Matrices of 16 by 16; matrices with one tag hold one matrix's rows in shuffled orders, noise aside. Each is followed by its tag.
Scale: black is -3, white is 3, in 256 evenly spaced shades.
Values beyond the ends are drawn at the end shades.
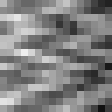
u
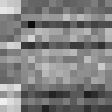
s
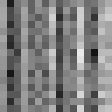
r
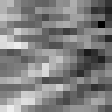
u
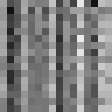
r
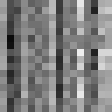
r
